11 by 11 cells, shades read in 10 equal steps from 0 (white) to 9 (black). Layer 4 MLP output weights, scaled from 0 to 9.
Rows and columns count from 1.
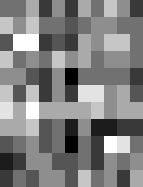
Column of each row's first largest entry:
4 6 4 2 6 4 9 6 6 1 1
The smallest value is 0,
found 4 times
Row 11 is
7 5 6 4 4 6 2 5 4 7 3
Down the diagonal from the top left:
5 4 0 5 4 7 3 8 0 5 3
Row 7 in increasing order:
0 1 2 3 3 3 3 3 3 3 4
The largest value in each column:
8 7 6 7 6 9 5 8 8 7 7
